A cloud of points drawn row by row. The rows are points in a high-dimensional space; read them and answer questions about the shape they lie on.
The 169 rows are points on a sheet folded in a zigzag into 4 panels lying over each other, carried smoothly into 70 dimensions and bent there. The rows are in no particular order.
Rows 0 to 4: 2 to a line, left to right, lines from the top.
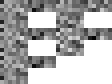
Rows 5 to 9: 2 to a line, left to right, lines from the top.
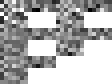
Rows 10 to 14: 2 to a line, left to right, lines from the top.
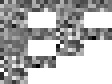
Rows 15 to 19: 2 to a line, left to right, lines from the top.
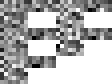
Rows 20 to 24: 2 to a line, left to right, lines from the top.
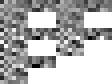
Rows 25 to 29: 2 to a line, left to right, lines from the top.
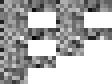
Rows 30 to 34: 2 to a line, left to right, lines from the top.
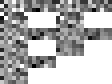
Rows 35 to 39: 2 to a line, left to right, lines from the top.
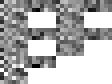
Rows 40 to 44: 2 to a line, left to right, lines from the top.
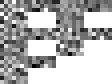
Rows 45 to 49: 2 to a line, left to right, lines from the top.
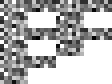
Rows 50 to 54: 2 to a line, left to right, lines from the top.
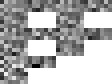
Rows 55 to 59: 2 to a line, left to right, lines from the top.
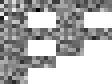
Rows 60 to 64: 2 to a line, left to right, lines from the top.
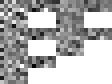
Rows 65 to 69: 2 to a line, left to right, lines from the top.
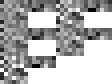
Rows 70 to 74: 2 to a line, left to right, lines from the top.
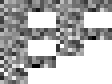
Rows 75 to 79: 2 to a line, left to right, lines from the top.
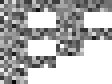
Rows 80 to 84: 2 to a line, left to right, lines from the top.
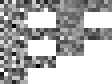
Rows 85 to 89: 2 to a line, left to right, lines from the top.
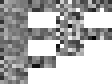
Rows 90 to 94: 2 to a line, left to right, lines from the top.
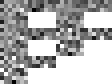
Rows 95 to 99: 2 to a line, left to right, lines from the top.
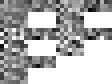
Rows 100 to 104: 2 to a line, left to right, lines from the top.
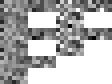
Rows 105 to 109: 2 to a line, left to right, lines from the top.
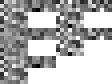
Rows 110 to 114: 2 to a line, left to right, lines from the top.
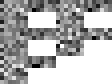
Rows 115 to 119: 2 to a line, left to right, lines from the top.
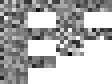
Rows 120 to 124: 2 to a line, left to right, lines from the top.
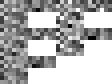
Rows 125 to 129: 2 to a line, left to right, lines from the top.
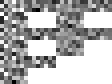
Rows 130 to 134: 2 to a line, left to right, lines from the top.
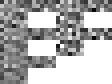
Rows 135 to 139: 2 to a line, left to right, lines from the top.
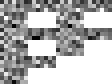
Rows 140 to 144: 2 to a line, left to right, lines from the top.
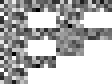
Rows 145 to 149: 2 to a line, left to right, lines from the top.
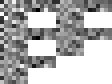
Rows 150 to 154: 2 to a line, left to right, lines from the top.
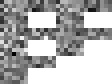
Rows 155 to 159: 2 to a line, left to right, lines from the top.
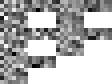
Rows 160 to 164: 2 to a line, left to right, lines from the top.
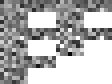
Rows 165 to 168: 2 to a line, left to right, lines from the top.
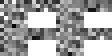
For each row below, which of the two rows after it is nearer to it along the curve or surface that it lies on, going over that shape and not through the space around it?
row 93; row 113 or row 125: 113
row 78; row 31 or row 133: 133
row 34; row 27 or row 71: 27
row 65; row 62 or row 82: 62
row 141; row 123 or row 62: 62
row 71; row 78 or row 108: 78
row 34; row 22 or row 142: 22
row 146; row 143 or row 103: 103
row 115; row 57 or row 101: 57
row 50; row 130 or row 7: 130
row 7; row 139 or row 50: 139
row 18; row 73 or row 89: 73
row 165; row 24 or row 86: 86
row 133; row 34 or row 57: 57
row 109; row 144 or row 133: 144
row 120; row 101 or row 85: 85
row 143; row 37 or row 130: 130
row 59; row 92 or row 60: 92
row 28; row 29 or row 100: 100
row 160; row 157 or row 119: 119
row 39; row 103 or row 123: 123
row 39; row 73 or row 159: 159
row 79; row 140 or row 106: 140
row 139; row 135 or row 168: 135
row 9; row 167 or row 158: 167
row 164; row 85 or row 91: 91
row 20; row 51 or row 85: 85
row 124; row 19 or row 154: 19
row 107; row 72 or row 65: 72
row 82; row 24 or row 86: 86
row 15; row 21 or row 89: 21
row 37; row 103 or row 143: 103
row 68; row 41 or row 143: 41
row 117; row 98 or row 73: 73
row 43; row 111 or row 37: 37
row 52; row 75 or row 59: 59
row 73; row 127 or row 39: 127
